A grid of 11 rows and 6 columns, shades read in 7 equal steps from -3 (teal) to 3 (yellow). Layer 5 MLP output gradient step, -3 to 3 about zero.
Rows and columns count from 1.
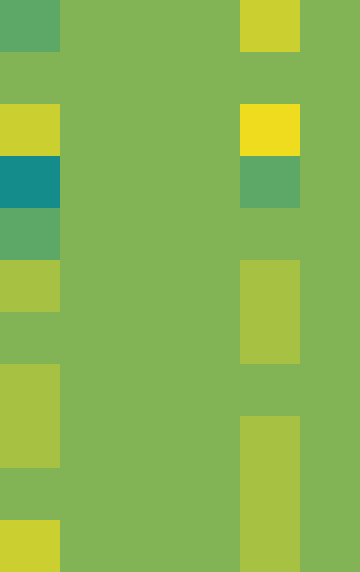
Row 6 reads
1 0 0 0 1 0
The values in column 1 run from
-3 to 2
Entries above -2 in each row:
6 6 6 5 6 6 6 6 6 6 6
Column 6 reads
0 0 0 0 0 0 0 0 0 0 0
